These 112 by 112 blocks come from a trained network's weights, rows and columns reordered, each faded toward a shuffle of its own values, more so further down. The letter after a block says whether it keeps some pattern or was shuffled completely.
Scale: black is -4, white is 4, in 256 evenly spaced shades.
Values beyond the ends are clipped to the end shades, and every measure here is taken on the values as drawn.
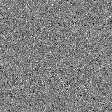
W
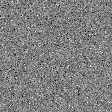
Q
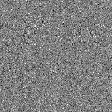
W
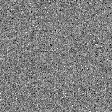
W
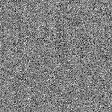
W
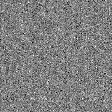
W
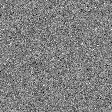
Q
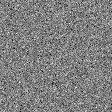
Q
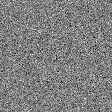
Q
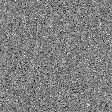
Q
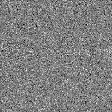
W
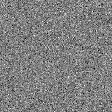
W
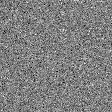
Q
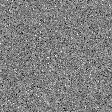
Q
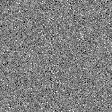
W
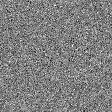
Q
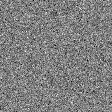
Q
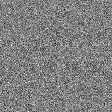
W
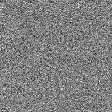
W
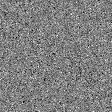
Q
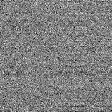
W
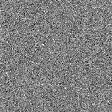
W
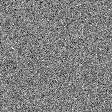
Q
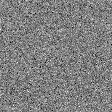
Q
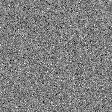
Q
